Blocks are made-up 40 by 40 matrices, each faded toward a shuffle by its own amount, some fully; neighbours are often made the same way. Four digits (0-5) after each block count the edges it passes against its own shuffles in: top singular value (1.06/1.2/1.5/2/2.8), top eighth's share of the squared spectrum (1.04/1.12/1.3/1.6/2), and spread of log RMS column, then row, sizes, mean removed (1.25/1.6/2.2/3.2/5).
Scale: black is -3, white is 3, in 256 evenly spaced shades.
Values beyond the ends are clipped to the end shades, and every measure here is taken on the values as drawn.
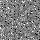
1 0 0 0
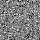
1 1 0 0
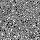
0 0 0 0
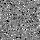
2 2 0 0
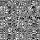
4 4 2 2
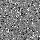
0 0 0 0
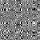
4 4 2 3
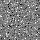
0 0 0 0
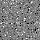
2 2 0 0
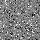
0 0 0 0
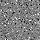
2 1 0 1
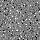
0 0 0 0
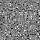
2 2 0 1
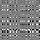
4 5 3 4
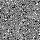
0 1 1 0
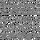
2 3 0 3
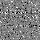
1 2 0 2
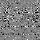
2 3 1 2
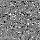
1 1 0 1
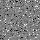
1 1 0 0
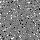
0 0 0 0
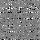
2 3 1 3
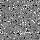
0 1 0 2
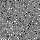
0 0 0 0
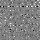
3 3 0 2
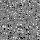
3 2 1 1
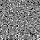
3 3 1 1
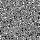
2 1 0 0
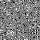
2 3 0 1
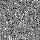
1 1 0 0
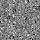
1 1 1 0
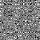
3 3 2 2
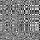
4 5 3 3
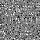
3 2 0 1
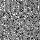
3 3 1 0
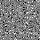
2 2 0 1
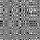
4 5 3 3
